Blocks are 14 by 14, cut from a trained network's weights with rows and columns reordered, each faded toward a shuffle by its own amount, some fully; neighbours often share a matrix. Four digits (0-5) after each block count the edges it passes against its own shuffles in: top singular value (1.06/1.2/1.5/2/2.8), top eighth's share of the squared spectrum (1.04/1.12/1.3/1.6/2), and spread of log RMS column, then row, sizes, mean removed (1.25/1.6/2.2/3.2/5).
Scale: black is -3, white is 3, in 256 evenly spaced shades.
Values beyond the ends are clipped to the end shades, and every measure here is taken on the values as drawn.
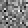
0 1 0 0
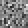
1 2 0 0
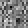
3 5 2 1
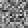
0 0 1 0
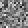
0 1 0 0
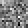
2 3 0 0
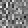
3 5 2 0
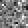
1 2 0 0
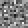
2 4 1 1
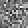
1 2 1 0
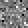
0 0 0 0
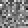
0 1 0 0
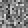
0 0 0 0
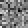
1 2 0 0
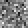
0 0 0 0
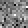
0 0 0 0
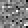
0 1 1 0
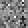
1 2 1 0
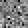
0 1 0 0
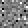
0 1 1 0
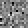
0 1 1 0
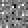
1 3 1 0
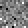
1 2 1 0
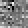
1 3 2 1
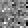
1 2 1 0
